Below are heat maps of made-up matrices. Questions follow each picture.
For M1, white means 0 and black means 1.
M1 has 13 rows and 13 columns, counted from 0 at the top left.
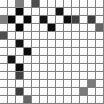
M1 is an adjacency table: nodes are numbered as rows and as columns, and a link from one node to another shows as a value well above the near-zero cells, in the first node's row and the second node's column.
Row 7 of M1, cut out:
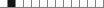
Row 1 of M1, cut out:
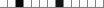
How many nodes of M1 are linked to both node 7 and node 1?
0
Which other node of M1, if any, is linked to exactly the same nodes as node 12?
node 6
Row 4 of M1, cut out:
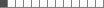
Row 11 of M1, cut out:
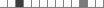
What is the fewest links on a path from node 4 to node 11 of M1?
3
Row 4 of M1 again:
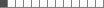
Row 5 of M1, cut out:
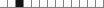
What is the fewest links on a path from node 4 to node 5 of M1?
3
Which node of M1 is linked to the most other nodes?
node 2
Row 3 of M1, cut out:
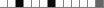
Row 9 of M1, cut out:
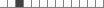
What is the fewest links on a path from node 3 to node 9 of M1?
2
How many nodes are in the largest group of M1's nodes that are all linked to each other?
2
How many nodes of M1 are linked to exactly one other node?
8
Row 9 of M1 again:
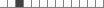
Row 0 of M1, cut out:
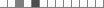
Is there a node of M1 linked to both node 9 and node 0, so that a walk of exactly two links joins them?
yes
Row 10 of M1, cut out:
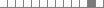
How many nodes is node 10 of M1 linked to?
1
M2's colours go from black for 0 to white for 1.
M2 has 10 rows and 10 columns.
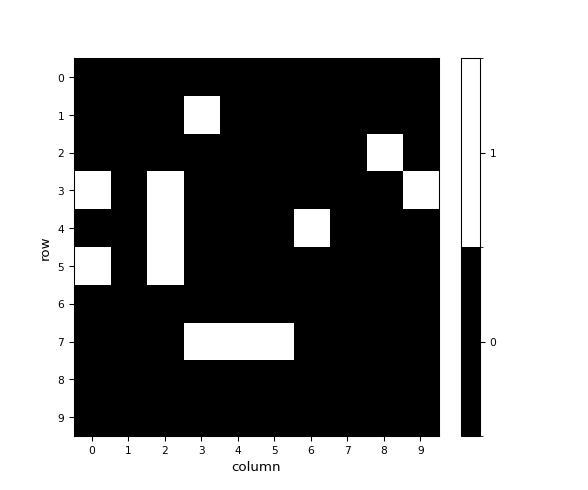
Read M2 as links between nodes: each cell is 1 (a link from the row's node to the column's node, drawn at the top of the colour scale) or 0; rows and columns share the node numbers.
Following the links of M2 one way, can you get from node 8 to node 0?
no
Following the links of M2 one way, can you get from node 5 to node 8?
yes
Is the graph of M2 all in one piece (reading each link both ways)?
yes
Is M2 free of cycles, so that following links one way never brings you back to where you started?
yes
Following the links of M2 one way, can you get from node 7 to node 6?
yes
